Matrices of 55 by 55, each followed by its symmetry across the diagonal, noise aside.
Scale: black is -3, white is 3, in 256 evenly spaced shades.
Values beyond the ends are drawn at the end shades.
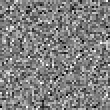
antisymmetric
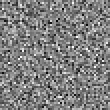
antisymmetric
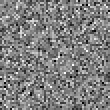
symmetric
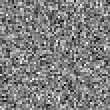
antisymmetric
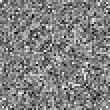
symmetric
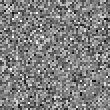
symmetric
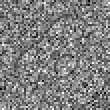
symmetric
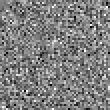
antisymmetric
